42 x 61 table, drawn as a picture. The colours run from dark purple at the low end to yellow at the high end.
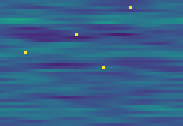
Slope: none. Average level on the scale: 30%. Grain: streaks across. Stripes: horizontal, repeating 4 times. Lone odd cells: 4, each higher than its neighbours.
